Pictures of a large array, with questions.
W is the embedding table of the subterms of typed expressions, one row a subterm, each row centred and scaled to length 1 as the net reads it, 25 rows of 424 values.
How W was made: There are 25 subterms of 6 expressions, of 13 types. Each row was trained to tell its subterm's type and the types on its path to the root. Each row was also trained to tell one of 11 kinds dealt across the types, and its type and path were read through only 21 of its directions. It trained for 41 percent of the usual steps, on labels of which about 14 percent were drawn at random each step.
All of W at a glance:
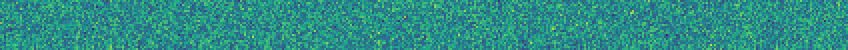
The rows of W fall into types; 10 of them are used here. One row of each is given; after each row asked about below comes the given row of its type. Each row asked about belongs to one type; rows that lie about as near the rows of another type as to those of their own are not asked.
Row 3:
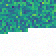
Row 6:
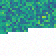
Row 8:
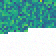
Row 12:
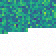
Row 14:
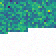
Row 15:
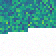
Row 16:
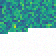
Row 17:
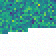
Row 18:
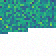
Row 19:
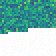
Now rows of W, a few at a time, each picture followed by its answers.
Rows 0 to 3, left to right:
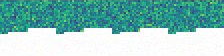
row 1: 8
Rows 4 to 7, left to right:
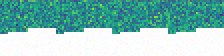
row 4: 16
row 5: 14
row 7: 3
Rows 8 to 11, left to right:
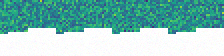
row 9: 16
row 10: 17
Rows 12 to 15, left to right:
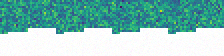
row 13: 14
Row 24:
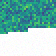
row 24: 6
